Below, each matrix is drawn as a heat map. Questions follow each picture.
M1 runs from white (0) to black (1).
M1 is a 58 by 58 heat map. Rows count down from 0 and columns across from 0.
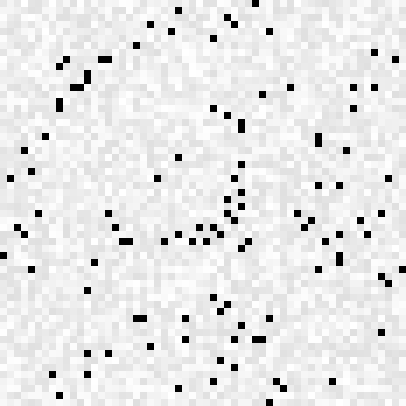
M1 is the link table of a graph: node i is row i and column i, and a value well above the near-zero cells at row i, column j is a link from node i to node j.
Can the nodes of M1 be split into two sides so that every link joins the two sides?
yes
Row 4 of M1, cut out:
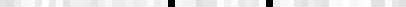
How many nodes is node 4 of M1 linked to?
2
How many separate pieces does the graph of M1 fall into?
3
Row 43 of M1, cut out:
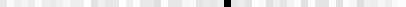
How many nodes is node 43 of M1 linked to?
1
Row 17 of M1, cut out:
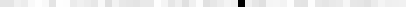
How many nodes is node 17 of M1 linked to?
1
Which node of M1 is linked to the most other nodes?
node 34
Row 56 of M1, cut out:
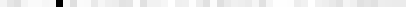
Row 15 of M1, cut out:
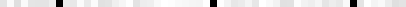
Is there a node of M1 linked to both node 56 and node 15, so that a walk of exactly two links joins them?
yes
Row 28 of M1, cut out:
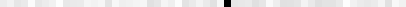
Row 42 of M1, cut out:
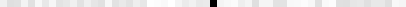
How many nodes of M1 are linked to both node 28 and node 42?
0
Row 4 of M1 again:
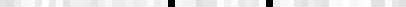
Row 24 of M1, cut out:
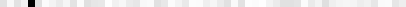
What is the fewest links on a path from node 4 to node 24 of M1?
1
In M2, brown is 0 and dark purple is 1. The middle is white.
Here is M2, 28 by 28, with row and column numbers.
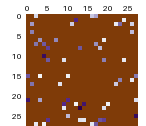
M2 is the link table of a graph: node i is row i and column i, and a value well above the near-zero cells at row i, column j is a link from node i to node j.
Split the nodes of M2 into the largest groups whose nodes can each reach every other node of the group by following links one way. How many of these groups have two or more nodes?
0
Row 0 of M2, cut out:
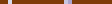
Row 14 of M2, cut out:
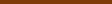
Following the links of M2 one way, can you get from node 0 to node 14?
yes
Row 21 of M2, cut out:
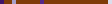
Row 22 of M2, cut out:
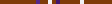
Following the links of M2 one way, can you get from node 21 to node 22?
yes
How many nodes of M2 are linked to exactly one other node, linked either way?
1
